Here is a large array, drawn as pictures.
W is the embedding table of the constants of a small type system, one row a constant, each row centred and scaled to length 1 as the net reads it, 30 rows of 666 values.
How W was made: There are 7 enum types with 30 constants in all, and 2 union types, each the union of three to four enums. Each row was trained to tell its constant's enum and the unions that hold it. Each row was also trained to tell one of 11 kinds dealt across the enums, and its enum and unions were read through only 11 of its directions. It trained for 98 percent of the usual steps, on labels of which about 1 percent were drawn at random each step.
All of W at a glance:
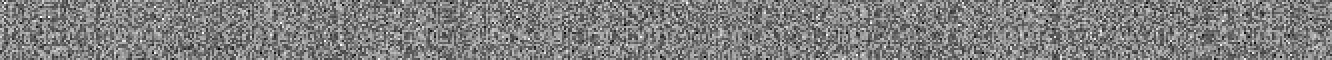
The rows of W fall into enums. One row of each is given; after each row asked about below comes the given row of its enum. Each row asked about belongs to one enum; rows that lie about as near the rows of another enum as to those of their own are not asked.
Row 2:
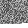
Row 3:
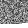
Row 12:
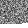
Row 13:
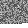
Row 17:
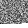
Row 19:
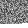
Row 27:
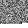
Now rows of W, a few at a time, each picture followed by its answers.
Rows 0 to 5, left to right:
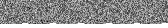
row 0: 12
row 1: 3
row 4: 27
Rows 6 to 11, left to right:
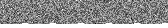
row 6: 2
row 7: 17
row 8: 19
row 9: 3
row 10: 2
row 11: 27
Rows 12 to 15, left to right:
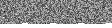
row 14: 2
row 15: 3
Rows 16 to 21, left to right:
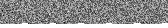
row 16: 17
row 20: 3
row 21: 19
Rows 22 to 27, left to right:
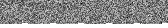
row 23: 13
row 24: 27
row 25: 12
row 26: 17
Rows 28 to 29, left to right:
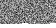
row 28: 19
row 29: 27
